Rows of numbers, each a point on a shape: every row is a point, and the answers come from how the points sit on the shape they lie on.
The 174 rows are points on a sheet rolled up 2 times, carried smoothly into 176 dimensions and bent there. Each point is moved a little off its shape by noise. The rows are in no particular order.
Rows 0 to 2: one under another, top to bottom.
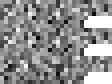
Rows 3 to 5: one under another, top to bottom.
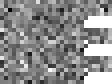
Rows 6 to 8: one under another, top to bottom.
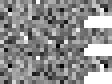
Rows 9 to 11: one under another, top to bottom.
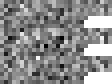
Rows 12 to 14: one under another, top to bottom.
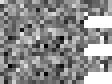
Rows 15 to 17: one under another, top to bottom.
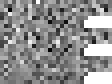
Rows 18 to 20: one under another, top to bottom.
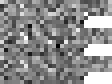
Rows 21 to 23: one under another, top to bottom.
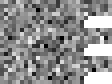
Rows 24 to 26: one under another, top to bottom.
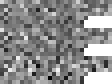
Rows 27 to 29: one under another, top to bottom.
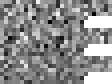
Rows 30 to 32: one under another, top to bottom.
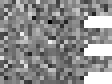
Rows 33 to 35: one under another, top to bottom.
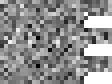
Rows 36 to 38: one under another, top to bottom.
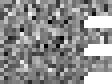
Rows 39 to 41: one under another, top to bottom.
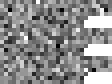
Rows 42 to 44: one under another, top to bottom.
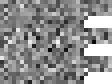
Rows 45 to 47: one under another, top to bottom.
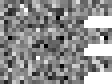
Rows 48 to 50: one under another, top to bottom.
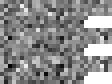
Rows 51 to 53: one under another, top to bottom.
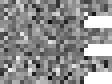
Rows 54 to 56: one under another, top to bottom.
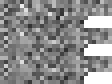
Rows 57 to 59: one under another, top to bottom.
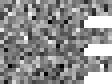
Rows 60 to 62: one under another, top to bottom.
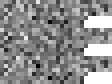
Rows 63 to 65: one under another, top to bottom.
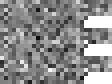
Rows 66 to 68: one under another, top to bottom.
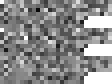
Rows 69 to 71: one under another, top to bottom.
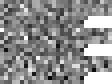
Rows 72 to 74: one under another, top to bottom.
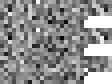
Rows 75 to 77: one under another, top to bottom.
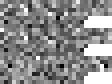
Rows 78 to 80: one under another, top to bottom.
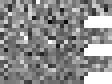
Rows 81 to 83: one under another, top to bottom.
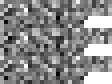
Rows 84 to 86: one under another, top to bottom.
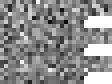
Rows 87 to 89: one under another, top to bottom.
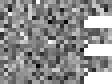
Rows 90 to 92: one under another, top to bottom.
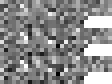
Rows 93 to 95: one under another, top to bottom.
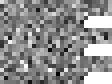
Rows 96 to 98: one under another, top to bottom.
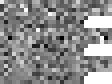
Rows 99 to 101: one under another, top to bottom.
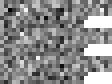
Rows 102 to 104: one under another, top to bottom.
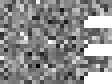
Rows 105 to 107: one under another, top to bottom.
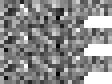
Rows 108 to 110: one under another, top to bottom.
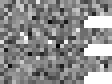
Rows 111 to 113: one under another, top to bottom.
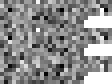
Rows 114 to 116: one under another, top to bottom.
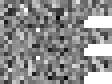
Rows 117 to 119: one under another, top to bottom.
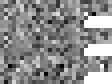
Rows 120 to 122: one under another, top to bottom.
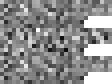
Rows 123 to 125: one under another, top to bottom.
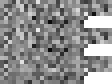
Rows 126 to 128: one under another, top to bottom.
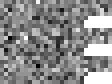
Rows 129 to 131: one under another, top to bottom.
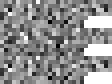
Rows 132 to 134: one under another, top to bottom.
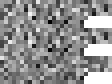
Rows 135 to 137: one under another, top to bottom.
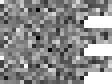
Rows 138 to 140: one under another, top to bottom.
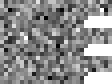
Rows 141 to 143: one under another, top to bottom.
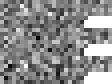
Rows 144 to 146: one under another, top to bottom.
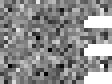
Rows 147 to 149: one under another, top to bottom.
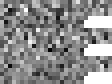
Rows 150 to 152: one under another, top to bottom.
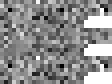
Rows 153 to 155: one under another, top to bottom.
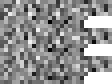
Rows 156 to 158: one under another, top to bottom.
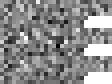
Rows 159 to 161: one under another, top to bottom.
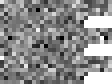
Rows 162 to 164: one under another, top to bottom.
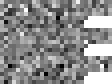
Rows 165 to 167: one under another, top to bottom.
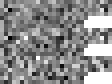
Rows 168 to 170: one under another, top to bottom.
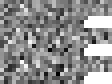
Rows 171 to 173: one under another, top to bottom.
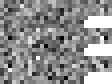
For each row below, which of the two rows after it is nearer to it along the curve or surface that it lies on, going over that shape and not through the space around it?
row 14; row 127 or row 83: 127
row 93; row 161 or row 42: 161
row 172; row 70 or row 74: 70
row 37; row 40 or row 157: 157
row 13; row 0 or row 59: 59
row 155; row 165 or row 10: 165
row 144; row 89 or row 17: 89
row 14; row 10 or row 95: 10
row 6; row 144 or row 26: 26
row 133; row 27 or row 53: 53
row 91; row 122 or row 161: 161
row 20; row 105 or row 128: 128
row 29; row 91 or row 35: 35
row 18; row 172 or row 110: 110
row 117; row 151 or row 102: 102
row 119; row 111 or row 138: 138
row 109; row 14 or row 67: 67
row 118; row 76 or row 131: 76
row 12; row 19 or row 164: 19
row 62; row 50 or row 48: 48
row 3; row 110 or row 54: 110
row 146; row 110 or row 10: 10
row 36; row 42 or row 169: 169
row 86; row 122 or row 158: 122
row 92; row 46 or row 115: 46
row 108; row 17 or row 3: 3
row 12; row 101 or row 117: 117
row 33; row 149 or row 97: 149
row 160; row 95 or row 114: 114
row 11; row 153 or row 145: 145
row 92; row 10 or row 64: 10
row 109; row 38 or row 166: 166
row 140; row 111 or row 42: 42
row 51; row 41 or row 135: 41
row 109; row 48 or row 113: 113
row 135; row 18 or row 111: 18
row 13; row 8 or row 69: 8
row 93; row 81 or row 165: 81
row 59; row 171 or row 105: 105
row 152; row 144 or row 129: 129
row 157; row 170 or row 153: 170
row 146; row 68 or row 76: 76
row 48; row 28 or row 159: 159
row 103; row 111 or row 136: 136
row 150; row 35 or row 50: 50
